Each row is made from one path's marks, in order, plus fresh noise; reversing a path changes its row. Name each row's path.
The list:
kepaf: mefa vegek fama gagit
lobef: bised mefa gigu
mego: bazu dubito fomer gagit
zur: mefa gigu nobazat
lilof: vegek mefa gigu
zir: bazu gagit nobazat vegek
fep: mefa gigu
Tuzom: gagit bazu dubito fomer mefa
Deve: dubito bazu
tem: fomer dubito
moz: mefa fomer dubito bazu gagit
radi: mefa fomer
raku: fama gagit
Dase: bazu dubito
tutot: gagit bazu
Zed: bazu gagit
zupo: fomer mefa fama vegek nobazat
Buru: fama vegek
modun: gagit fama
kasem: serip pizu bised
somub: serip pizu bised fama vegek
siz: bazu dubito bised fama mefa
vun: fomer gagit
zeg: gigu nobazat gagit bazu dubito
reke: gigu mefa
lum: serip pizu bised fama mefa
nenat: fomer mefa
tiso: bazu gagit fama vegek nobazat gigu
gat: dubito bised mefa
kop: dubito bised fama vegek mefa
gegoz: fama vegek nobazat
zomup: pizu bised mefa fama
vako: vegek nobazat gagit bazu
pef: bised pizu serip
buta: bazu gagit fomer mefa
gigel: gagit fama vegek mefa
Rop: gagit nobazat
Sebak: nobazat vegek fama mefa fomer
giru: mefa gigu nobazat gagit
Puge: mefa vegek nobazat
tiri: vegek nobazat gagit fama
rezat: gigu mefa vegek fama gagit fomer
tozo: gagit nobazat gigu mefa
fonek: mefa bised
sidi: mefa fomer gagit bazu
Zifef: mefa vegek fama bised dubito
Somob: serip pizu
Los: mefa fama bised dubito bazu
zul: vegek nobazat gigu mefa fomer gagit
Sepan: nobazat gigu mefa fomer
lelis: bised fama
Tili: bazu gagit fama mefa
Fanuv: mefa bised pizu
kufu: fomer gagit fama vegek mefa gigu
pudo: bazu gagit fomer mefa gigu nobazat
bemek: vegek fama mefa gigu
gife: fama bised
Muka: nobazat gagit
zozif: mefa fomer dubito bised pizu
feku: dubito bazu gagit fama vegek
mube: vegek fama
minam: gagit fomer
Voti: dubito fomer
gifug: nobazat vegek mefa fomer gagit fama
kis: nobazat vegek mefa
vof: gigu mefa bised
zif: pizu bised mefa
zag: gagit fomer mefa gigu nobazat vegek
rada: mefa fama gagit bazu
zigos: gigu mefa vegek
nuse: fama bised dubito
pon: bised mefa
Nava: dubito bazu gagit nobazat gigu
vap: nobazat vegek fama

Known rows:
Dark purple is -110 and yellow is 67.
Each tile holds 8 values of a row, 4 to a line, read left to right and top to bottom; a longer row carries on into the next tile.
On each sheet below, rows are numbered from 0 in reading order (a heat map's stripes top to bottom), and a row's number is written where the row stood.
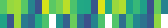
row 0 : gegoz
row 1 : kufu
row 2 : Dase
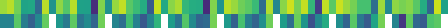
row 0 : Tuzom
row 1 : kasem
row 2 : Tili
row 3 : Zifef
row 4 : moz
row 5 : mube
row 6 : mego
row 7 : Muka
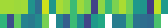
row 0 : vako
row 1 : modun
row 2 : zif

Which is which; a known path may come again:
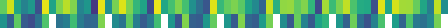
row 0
fep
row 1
pon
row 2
kop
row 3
zur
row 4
pudo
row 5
tiri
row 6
kufu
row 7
sidi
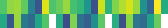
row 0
gegoz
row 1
tiso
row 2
zir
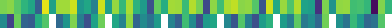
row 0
giru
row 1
radi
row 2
Somob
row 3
modun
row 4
kepaf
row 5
kasem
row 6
lelis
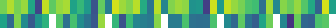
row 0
vap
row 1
Dase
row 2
tutot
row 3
zif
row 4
mego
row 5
Muka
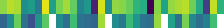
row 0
nenat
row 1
vof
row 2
gife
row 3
somub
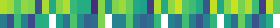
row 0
raku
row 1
Zifef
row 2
lum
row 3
Tili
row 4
mube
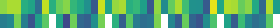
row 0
Sebak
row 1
Nava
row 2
zeg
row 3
tozo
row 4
rada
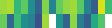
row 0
Deve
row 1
zupo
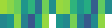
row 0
Voti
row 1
tem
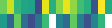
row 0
bemek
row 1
gigel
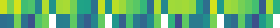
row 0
minam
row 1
Tuzom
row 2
moz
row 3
vako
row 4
gifug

